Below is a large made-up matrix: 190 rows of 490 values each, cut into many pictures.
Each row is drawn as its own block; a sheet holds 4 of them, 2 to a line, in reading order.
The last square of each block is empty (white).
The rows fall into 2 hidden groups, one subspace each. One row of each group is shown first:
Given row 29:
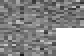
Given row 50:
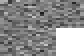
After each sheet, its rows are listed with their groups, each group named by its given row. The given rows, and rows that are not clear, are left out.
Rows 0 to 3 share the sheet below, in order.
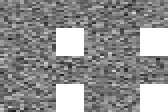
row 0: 29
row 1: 29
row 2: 50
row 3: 50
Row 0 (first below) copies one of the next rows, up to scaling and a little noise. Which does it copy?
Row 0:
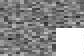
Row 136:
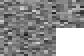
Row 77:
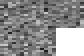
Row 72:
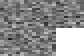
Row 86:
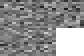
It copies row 72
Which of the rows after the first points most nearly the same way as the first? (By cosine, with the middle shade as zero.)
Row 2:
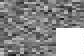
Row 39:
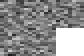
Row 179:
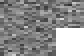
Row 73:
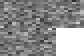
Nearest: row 39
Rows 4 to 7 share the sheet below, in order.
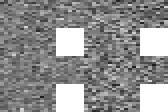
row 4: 50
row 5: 29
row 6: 29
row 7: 50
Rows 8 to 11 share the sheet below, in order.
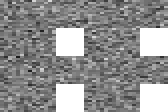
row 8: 29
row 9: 29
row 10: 50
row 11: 29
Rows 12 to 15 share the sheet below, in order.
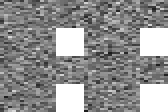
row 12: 29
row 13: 50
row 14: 50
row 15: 29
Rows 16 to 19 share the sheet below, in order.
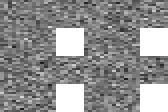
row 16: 29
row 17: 50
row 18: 29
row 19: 50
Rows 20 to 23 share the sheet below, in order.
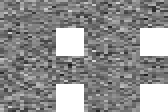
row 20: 29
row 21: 50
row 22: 50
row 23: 50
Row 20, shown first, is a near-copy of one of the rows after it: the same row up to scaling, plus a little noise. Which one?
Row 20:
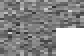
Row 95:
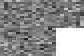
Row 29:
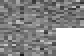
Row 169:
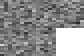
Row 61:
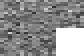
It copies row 61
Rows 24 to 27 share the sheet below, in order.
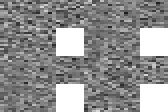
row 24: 29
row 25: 50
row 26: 50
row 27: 50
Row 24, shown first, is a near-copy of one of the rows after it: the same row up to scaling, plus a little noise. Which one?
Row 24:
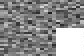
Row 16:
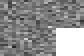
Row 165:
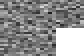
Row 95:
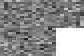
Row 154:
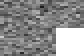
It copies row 165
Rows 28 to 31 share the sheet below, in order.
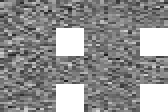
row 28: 50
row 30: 50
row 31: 50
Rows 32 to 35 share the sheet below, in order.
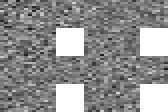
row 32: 50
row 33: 29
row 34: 50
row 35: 29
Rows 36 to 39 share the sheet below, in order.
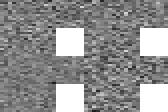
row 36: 29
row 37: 50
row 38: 29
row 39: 50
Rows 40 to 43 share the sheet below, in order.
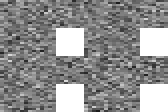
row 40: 50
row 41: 50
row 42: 50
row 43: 50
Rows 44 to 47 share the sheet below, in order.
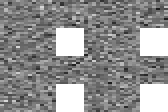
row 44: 29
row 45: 29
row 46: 29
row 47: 50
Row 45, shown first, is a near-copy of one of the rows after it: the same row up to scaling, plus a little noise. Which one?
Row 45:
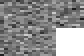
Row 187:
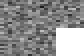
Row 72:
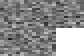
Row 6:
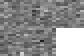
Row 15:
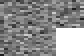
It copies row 15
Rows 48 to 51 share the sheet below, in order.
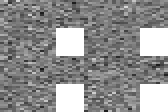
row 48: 50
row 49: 29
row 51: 29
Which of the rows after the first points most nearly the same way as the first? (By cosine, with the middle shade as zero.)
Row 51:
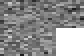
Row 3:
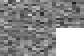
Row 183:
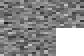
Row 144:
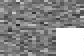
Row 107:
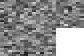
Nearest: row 3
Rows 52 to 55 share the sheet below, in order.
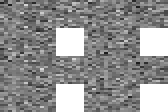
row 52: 50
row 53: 29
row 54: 50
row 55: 29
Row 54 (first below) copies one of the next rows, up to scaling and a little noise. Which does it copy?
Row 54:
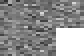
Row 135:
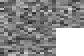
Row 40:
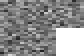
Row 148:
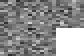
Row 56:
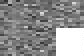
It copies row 56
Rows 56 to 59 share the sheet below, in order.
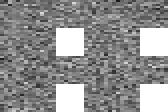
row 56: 50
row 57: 29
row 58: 50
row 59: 29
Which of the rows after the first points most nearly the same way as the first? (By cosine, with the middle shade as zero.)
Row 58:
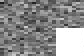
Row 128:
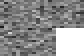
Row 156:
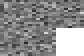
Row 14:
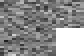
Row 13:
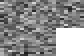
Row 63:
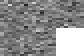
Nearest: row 14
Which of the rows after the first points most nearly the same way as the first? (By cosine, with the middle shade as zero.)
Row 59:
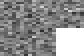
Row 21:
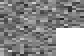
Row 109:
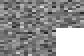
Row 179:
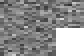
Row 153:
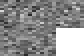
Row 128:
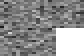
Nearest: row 109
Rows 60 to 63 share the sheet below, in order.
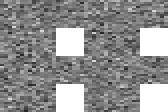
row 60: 29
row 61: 29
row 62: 50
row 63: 50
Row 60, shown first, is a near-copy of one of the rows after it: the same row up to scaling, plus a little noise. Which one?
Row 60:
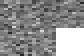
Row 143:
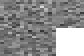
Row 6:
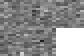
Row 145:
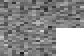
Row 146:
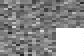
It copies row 146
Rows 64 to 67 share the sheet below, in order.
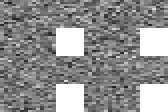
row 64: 29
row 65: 50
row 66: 50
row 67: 29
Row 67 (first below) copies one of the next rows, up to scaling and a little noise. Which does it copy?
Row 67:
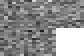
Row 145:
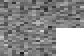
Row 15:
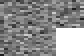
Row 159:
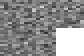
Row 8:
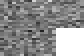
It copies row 8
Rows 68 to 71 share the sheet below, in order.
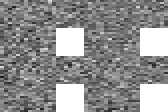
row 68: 29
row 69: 29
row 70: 50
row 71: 50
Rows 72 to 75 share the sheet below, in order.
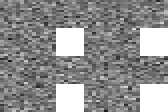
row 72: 29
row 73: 29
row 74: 50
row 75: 29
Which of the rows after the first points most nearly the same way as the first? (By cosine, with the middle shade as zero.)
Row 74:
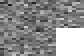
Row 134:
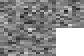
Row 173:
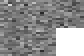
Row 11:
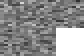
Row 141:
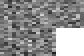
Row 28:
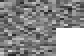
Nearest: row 134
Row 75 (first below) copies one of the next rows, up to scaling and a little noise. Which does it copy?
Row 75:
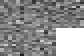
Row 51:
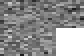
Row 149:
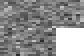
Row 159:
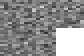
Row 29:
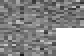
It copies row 29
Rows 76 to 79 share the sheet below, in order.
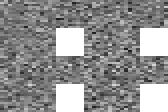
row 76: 50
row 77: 29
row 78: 50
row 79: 50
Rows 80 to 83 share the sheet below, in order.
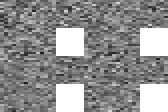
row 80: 50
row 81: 50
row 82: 50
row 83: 50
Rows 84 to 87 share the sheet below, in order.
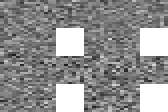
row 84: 50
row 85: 29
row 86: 29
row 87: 50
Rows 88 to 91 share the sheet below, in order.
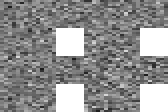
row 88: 29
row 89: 50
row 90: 50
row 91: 50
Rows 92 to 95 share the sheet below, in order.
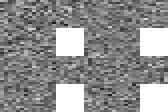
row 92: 50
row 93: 50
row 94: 29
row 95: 29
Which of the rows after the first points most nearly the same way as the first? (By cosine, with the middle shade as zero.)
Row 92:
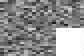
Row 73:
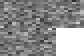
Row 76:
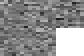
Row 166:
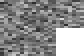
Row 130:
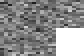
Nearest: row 166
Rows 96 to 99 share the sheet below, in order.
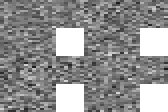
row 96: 29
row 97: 50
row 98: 50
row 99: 29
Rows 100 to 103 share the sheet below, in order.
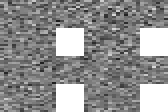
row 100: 29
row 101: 50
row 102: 29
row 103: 50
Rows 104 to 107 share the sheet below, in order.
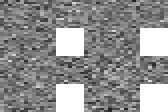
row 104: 50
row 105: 29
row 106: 50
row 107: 50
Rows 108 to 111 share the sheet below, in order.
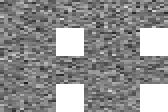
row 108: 50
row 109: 29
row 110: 50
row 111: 29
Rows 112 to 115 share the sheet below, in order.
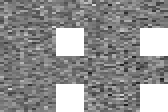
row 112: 29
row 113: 50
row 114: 29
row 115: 29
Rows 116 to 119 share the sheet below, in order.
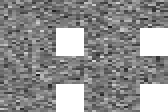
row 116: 29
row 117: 50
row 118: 29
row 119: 50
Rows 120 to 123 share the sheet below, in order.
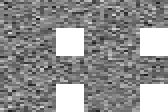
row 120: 29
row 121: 50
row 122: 50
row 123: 50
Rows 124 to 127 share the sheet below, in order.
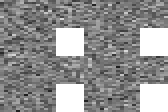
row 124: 50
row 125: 50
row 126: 29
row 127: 29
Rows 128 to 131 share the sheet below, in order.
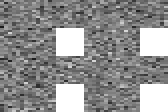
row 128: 29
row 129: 29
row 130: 50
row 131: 50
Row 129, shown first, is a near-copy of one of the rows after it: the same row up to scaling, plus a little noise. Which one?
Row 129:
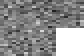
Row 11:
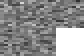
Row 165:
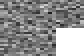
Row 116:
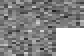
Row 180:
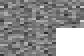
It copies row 116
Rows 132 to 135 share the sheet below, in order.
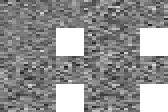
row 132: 50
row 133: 50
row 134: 50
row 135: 50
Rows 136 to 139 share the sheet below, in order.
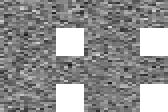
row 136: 29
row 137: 50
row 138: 50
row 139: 50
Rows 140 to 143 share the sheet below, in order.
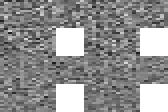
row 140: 29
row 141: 29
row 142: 29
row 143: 29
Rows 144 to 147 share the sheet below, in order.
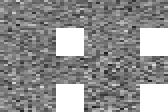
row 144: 29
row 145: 29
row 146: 29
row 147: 50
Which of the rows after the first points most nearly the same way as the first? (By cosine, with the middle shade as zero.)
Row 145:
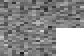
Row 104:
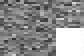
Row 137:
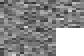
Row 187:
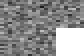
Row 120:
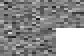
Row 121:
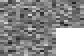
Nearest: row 120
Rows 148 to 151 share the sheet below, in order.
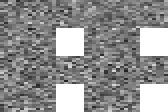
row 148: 50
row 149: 29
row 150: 50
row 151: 50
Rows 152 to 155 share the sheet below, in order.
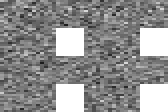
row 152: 50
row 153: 50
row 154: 29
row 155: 29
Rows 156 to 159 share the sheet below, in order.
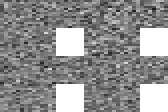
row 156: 29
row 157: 50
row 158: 29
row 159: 29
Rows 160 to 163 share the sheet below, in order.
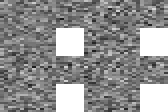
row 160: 50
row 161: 50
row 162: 50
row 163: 50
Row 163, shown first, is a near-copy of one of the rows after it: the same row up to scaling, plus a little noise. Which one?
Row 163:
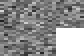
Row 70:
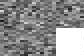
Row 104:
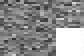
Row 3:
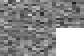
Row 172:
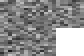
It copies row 70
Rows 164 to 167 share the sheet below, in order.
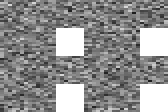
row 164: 50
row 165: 29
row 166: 50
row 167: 50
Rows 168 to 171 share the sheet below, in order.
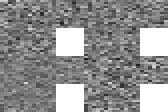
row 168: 50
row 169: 29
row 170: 50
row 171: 50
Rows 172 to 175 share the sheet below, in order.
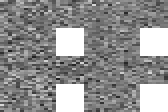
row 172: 50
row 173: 50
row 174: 29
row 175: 29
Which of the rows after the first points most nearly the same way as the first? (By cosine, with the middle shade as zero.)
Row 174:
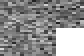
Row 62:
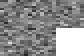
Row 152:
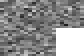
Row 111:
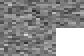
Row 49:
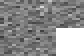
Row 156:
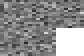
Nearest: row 111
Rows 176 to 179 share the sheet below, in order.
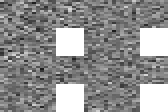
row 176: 50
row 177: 29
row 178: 50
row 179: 50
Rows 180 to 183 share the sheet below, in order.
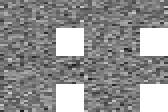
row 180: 29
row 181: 29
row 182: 29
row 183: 29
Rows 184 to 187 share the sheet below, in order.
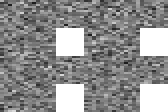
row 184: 50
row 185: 50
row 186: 50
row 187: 29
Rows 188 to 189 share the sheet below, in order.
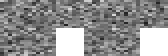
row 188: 50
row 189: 50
